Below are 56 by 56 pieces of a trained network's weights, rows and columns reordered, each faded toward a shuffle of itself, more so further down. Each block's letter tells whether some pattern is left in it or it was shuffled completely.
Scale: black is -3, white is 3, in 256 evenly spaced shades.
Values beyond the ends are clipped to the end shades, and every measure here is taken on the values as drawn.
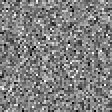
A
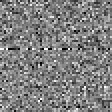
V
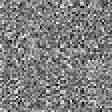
V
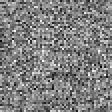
V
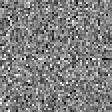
V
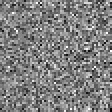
V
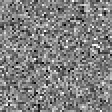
A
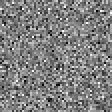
A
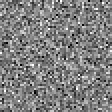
A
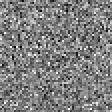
A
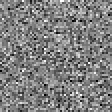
V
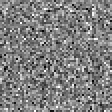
V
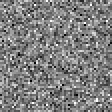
A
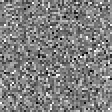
A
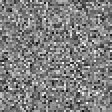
V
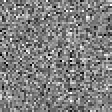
V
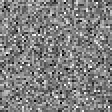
A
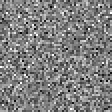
A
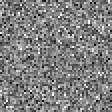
A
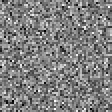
A
